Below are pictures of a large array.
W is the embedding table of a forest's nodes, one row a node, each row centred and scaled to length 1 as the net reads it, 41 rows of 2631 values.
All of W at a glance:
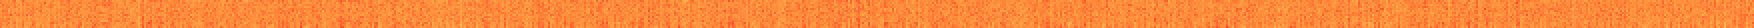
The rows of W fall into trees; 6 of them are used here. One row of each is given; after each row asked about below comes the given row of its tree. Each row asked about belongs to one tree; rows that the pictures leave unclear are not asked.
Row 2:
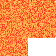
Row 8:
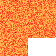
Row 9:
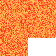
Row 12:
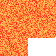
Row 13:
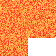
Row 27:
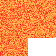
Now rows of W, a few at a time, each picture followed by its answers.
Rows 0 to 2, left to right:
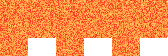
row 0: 2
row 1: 27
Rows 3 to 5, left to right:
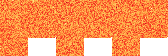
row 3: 9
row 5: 8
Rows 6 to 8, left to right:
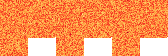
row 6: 13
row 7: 2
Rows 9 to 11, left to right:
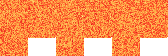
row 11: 8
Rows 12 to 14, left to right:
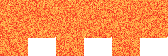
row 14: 12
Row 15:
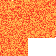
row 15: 27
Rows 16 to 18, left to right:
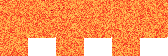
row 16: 13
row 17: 9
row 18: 8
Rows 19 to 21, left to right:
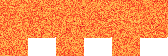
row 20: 13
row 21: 8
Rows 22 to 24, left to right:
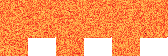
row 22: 8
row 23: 27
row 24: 2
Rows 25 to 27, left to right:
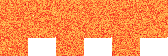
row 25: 12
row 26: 9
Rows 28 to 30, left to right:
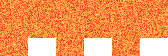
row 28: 2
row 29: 8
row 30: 27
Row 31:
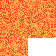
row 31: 2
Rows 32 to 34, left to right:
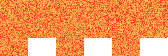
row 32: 12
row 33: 2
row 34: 2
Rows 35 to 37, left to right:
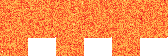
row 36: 8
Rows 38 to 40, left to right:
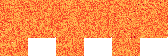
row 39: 2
